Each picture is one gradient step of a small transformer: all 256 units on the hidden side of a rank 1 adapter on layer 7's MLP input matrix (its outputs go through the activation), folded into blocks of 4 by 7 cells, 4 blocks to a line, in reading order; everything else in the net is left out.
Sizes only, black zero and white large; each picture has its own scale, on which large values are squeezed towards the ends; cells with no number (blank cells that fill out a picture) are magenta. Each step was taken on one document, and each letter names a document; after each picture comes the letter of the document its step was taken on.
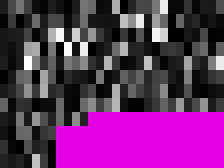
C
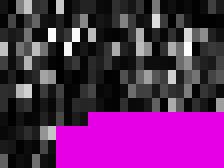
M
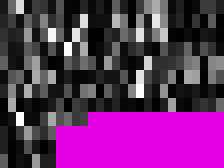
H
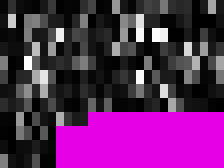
C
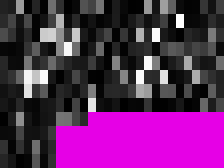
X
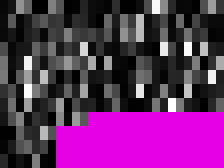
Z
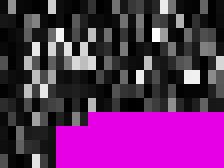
C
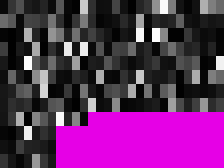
C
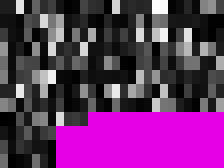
Z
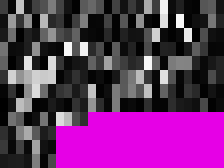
X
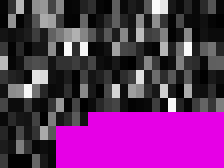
Z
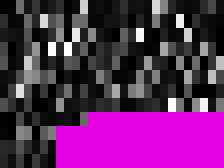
Z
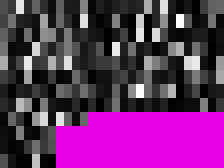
X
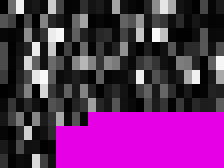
C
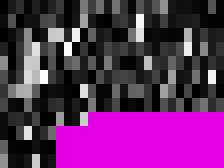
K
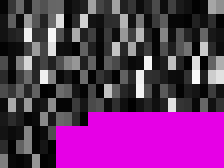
H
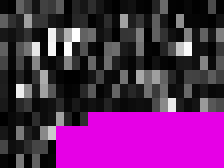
M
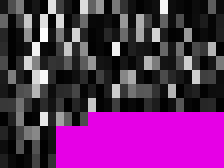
X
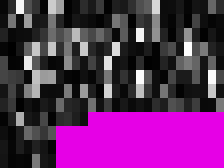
Z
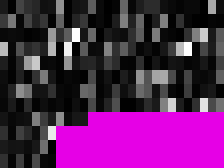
M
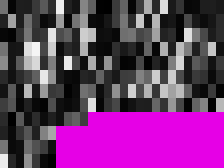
M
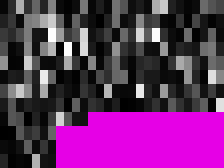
H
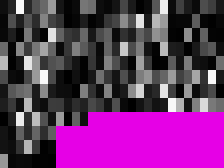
Z
